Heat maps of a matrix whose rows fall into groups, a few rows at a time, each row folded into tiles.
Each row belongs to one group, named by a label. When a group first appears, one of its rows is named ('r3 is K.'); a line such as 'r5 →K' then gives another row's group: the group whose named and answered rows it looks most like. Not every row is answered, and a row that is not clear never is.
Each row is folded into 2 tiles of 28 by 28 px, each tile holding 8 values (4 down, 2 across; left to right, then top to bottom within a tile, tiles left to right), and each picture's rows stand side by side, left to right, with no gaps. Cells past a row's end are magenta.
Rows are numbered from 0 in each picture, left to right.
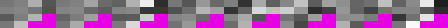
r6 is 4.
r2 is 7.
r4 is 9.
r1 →7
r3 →9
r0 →7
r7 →7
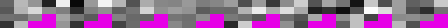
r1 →4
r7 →4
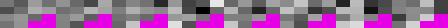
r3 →4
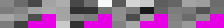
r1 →4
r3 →7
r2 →7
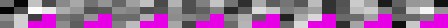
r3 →4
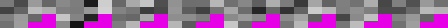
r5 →9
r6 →7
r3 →4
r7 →9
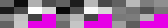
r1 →9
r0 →9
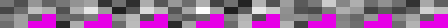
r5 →4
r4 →9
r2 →9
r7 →9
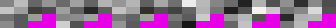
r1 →4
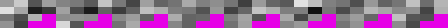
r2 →9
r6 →9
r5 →7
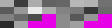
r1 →7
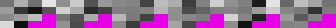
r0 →4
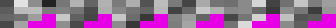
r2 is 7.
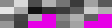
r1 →9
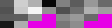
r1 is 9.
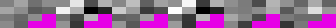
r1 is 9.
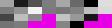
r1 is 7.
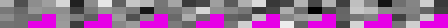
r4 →7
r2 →7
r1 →4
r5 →4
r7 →7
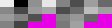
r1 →9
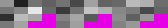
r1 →9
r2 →7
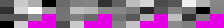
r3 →7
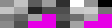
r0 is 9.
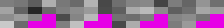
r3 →9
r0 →4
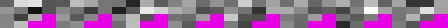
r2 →9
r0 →7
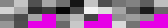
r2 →4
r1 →9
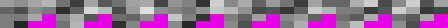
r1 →9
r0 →4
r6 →7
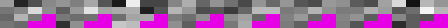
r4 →9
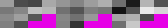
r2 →9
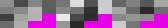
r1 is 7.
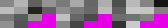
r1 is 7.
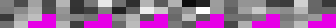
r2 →9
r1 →4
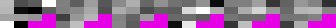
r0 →4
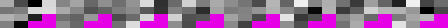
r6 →9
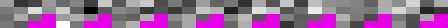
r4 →9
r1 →4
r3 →9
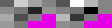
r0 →7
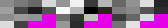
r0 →4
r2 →7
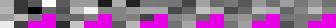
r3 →9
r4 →9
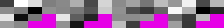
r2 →4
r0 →7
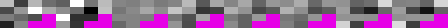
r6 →4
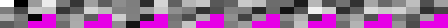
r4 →7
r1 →9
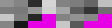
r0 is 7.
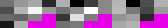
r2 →4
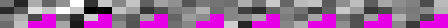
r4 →4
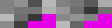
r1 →4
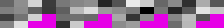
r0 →7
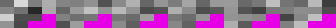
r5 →7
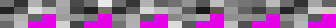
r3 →4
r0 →9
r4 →4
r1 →4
